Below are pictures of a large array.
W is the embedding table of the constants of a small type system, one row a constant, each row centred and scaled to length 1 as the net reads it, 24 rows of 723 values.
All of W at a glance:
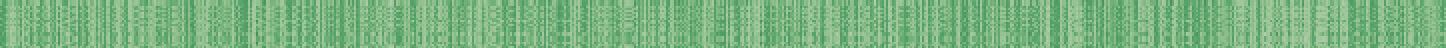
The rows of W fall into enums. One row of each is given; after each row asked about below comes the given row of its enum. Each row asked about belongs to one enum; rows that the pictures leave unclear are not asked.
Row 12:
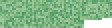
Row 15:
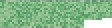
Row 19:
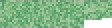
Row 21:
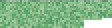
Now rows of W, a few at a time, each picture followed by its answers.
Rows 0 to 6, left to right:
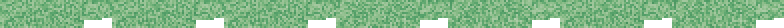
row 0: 12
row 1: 12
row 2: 12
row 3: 15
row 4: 19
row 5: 12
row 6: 19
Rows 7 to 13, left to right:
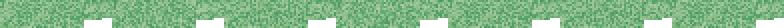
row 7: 15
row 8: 19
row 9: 12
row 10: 21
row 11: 15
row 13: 15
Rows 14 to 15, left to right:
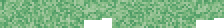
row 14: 19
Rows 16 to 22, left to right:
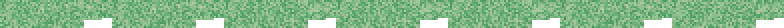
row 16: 21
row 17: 21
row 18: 19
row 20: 19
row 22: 15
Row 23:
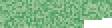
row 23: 12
